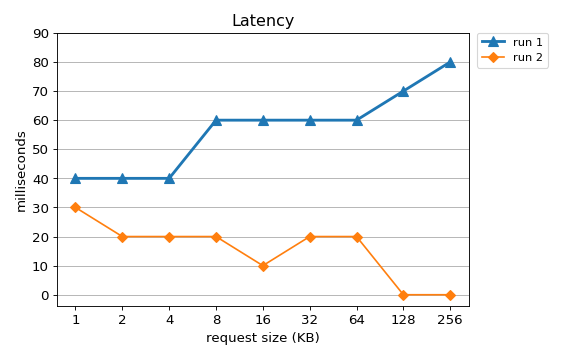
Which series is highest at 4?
run 1
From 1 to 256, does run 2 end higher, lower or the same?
lower
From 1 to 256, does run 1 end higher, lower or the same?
higher
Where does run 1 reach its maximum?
256
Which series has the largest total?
run 1
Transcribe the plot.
Title: Latency
x-axis: request size (KB), ticks 1 2 4 8 16 32 64 128 256
y-axis: milliseconds, ticks 0 10 20 30 40 50 60 70 80 90
Legend: run 1, run 2
Values:
run 1: 40 40 40 60 60 60 60 70 80
run 2: 30 20 20 20 10 20 20 0 0
